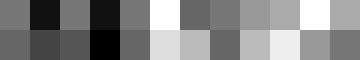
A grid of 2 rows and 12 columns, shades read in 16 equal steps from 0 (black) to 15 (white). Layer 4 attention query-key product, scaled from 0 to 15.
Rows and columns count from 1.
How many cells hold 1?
2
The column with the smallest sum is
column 4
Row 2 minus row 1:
-1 3 -2 -1 -1 -2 5 -1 2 4 -6 -3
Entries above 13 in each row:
2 1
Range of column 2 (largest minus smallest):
3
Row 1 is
7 1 7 1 7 15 6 7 9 10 15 10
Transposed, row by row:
7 6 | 1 4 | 7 5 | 1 0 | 7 6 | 15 13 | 6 11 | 7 6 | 9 11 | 10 14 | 15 9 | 10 7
